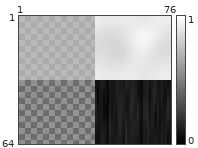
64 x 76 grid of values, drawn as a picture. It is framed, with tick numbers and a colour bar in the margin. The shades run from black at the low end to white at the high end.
The table splits into 2 rows of 2 panels. Panel 1,1: high, checkered, faint in contrast. Panel 1,2: very high, smooth, faint in contrast. Panel 2,1: middling, checkered. Panel 2,2: very low, streaked downward, faint in contrast.
